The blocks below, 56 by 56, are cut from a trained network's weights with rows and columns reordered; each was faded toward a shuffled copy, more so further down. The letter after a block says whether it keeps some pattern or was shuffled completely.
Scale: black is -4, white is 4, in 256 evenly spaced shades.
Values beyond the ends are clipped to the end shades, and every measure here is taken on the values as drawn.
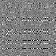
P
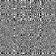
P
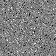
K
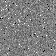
K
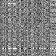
P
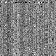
P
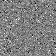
K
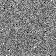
K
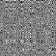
P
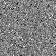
K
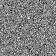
K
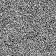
K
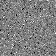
K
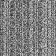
P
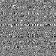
P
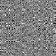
P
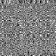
P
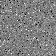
K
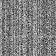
P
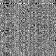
P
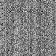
P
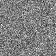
K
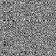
P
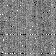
P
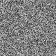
K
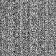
P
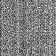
P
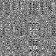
P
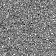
K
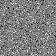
K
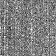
P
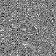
P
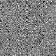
P
